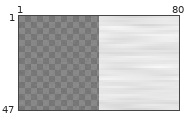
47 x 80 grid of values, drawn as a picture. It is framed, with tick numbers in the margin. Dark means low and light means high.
The table splits into one row of 2 panels. Panel 1,1: middling, checkered, faint in contrast. Panel 1,2: very high, streaked across, faint in contrast.
